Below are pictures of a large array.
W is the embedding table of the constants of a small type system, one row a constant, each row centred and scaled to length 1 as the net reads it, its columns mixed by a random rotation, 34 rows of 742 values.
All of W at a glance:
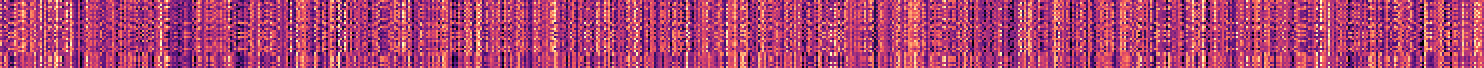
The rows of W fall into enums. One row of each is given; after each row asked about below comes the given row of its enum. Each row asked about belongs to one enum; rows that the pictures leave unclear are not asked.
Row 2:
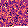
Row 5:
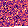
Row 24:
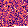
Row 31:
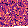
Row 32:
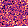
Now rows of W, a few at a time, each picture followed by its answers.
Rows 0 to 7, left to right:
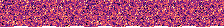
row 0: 32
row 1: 5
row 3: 32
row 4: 31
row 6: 2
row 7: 5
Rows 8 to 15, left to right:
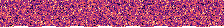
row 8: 2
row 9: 32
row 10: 5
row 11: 24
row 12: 31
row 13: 32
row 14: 5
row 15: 31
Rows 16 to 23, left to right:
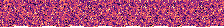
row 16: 24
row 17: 31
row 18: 24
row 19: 5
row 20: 31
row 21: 2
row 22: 2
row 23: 5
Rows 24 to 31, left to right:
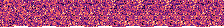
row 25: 5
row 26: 31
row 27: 31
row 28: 32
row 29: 32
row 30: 32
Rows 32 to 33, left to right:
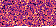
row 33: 31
